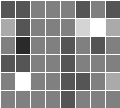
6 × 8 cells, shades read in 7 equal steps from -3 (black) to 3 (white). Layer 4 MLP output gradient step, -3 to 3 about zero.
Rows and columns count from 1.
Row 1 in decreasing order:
0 0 0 0 -1 -1 -1 -1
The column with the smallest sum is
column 5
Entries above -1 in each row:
4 7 5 5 6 7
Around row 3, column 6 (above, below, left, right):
2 0 -1 -1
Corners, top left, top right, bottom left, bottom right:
-1 -1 0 0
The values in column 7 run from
-1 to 3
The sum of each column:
-1 -2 0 0 -4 0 2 1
